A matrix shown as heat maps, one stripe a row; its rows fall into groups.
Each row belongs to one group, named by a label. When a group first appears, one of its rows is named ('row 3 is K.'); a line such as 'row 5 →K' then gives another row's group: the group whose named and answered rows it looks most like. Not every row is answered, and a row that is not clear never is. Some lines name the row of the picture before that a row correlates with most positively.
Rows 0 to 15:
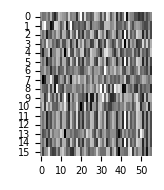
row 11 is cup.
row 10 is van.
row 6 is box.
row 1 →box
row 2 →cup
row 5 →cup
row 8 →box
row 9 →van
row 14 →cup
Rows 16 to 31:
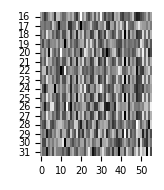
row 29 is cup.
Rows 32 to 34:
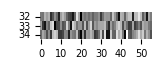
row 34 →box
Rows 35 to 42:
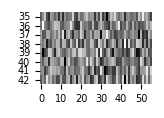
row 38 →cup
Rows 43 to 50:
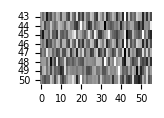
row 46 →cup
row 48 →box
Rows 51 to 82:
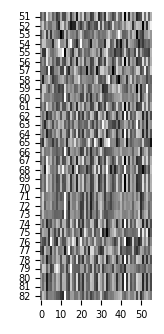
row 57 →van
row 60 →van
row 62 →cup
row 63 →van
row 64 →cup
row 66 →van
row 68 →van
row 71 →van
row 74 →cup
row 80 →cup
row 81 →cup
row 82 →van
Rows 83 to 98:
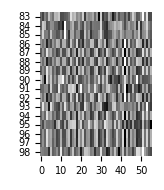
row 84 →van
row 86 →cup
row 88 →cup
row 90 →van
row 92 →cup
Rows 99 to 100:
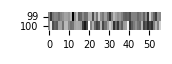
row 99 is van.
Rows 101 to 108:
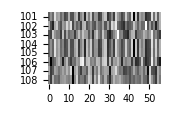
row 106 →box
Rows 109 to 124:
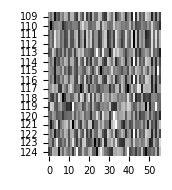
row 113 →box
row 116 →cup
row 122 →cup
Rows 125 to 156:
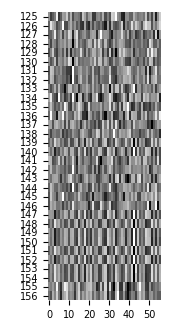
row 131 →van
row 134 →van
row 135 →box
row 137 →van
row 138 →box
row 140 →cup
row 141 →van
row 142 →van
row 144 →van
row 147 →cup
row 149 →cup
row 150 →cup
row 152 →cup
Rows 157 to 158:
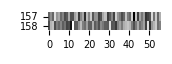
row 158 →van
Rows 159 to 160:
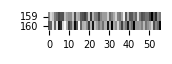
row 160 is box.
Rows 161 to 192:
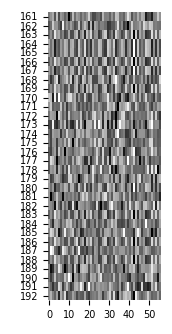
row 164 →cup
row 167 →cup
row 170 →van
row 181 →box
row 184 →van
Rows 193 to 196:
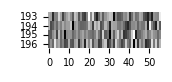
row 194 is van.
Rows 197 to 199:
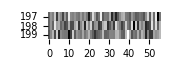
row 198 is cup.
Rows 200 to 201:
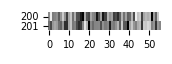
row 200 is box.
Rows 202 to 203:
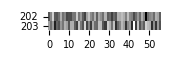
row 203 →cup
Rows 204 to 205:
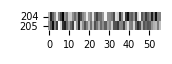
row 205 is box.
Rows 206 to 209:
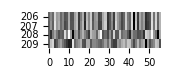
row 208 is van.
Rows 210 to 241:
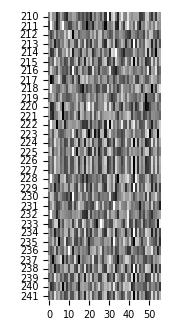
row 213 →cup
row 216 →van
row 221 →box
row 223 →van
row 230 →van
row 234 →cup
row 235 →box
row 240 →box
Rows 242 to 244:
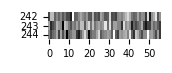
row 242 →van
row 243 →box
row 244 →box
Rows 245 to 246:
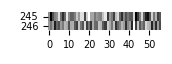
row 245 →box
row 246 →cup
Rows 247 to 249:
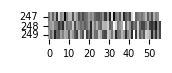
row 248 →box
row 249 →cup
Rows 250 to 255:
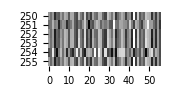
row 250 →cup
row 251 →box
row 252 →cup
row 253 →cup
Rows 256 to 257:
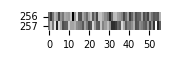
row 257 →van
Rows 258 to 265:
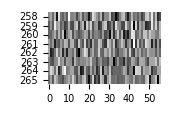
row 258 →van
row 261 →cup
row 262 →box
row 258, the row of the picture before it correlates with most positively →257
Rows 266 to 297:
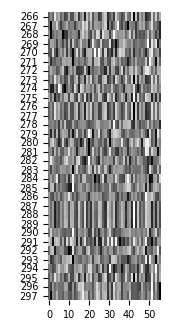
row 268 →box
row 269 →van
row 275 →cup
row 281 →van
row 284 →van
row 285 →van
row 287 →cup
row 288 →cup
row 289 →cup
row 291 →van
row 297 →box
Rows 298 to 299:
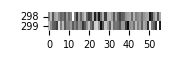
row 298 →van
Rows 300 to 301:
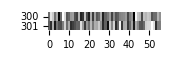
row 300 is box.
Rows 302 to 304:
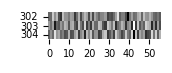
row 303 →cup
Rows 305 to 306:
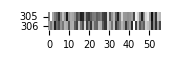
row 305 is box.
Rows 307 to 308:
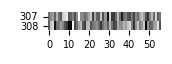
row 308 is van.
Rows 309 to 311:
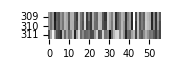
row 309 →cup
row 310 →cup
